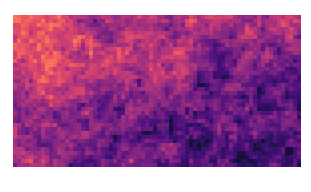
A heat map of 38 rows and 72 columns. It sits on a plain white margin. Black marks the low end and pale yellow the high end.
The top left is the ninth with the highest average. Values rise toward the top left. The ninth with the lowest average is the bottom right. No regular stripes run through it. On average the colour sits 40% of the way up the scale.
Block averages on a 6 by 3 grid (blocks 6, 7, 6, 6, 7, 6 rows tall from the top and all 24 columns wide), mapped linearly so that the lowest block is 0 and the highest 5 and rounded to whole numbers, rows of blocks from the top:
533
542
431
321
211
210
